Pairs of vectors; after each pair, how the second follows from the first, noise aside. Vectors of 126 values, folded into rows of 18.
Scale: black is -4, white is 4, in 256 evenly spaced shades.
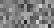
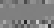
partly zeroed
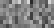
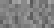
shrunk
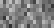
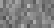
shrunk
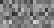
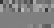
partly zeroed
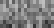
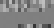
partly zeroed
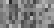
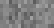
shrunk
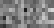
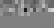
partly zeroed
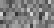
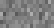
shrunk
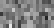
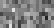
copied
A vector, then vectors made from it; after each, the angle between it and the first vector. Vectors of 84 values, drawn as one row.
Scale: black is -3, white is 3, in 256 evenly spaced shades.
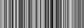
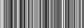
partly aligned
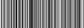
orthogonal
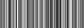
partly aligned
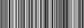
partly aligned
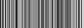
orthogonal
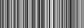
nearly opposite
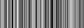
nearly parallel
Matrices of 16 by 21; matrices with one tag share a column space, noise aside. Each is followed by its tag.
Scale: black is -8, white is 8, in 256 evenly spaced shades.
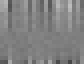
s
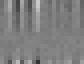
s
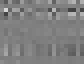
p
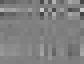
p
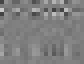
p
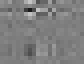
p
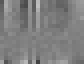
s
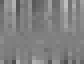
s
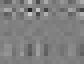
p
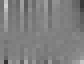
s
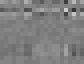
p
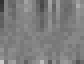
s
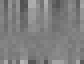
s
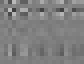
p
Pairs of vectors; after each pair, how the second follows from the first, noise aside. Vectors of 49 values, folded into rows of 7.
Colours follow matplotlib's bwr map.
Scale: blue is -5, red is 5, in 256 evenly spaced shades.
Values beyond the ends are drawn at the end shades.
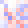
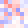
reversed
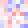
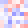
negated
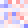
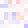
shrunk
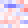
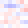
shrunk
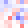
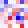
scaled up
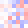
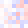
shrunk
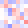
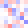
negated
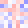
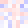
shrunk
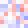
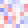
reversed
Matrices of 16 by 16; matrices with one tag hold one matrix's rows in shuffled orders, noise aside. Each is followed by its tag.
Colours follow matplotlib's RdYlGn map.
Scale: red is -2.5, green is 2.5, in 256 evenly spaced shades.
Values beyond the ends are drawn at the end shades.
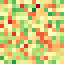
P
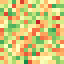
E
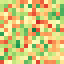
P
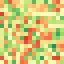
E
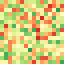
P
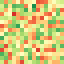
P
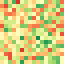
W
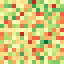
W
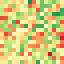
W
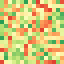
P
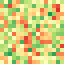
E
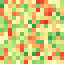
P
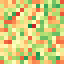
W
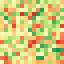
W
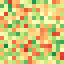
E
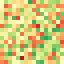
W
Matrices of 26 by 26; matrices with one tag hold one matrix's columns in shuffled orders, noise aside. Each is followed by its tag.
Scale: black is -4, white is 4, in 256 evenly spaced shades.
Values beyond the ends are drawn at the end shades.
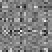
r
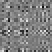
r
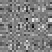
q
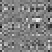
q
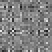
r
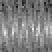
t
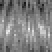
t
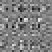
q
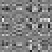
q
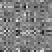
r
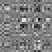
q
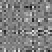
r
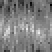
t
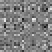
q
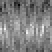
t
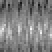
t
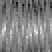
t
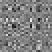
q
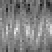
t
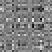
q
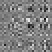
q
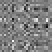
q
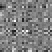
r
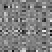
r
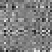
r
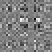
q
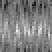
t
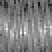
t
